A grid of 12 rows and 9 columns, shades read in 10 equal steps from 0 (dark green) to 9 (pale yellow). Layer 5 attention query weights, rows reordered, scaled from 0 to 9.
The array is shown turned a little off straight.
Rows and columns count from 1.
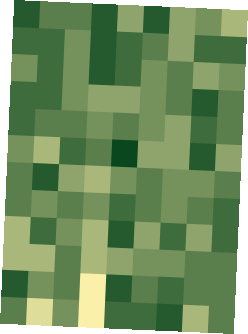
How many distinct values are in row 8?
3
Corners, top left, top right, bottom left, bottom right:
1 6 3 3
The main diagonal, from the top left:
1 2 4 5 3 5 4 3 2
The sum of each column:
37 43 42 55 32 41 43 39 39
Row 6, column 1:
4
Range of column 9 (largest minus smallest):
4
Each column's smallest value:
1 1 2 1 0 1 1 1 2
